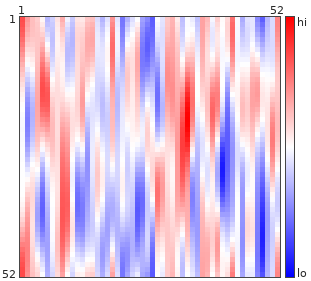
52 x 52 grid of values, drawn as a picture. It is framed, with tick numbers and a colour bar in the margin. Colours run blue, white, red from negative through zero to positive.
Average level on the scale: 50%. Mirror symmetry: none. Histogram: bell-shaped. Grain: streaks running down.
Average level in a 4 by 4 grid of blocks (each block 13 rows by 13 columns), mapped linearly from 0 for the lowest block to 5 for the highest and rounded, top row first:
4 2 3 3
4 2 5 3
3 1 4 0
3 0 3 1
